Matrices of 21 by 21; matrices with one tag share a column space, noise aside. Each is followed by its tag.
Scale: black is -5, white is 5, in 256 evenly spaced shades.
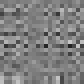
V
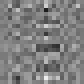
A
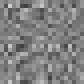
A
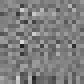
V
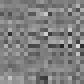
V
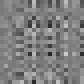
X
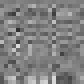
V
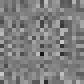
X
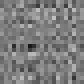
A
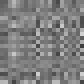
X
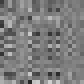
X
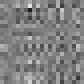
A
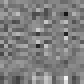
V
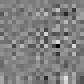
V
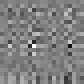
V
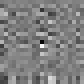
V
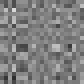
A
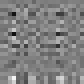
V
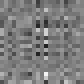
X
